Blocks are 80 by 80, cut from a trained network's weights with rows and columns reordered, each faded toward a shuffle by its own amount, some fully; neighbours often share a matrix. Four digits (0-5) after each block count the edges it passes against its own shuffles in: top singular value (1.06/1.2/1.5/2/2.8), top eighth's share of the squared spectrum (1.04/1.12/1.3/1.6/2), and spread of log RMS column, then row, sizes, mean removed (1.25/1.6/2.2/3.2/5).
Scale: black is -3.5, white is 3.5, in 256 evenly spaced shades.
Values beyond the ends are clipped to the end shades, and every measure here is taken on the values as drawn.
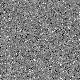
0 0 0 0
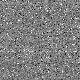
1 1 0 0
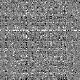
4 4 3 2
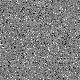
0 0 0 0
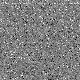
1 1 0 0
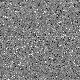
0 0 0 0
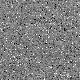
1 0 0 0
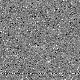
2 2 0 1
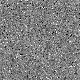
1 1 0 0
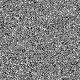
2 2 0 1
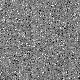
1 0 0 0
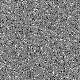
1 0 0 0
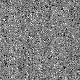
2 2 0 1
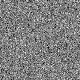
2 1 0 0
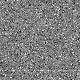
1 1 0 0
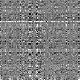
4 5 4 3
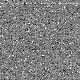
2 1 0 0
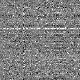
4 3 2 2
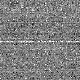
3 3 2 2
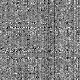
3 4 2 3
